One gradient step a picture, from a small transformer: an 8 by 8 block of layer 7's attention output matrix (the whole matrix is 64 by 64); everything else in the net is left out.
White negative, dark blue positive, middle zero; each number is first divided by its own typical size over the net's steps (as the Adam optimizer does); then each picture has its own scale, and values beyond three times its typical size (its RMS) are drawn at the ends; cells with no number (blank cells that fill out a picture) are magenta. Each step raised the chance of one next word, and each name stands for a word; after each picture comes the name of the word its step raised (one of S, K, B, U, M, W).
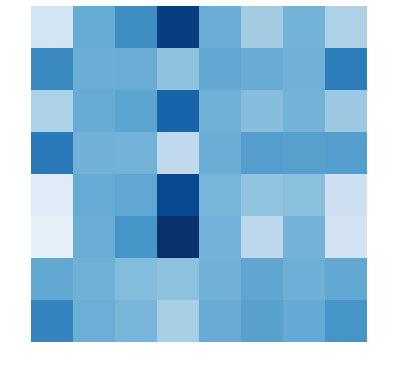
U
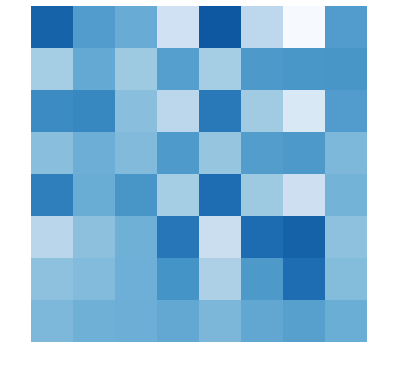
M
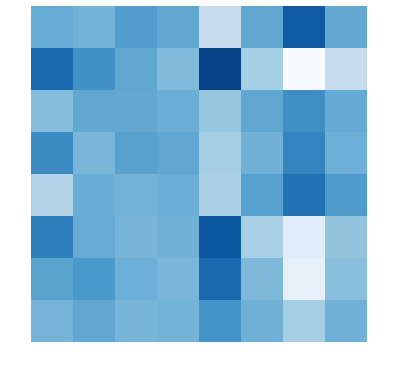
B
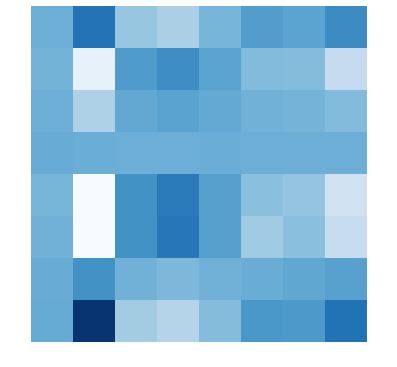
U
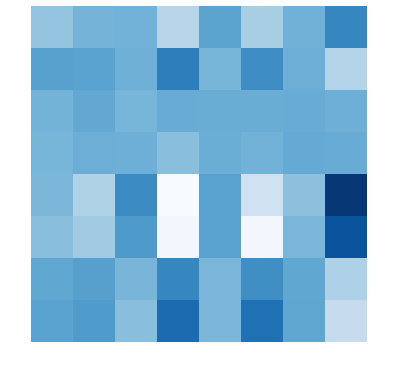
U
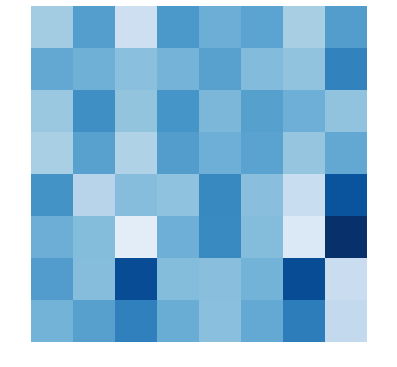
U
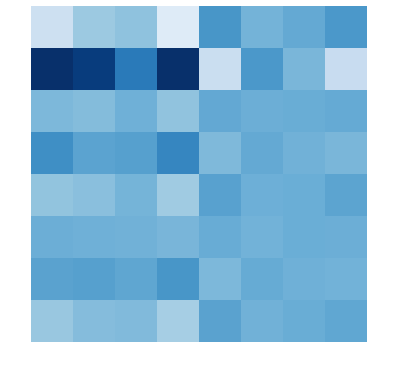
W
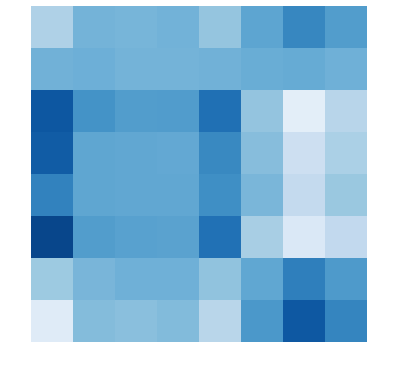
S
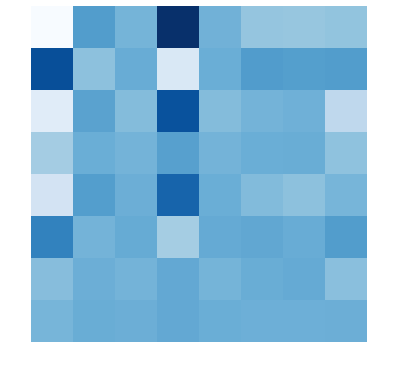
M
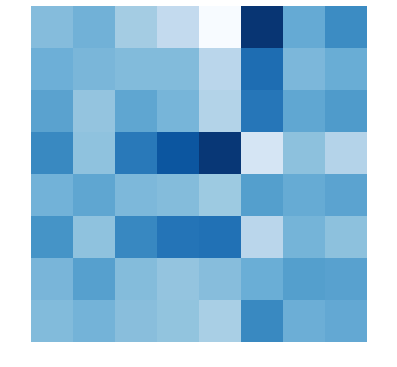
S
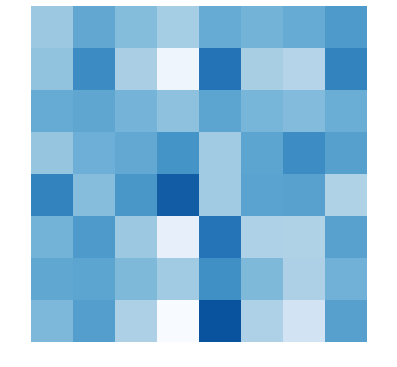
B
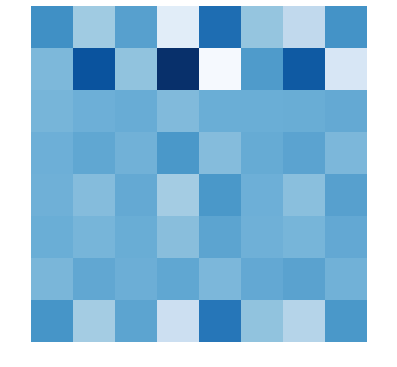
W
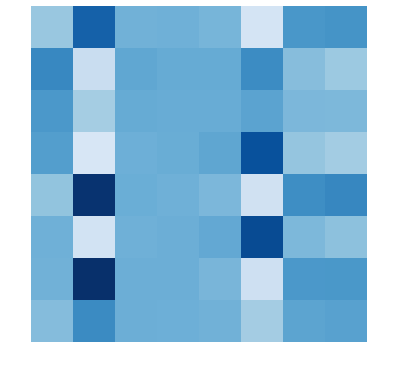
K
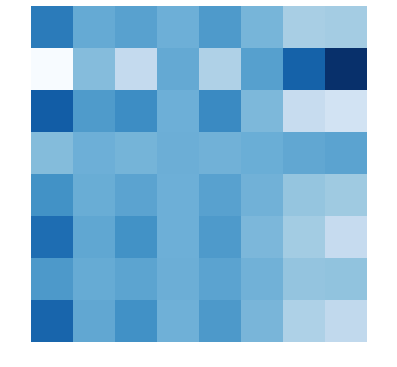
W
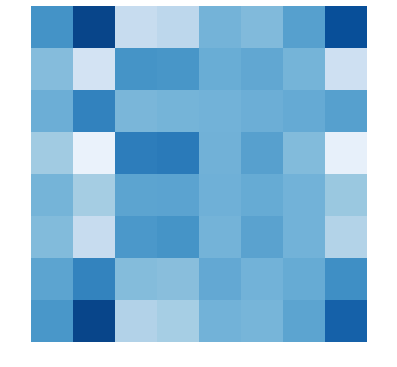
S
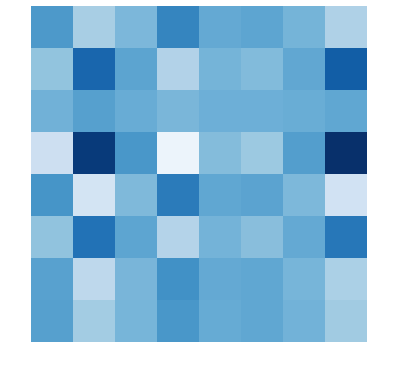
K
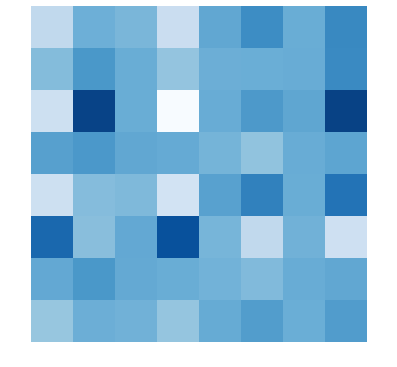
M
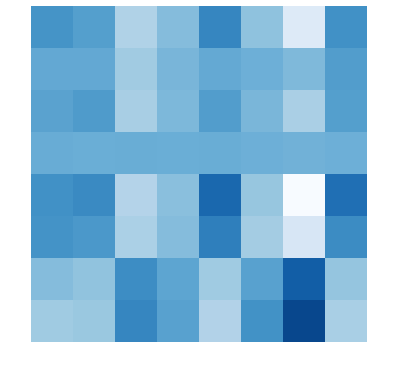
U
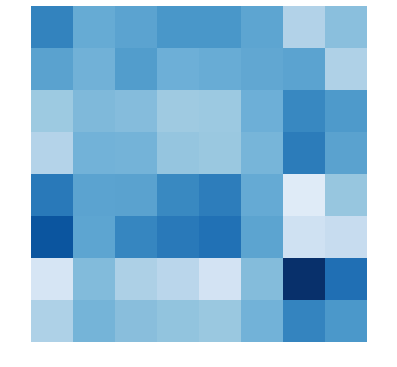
U
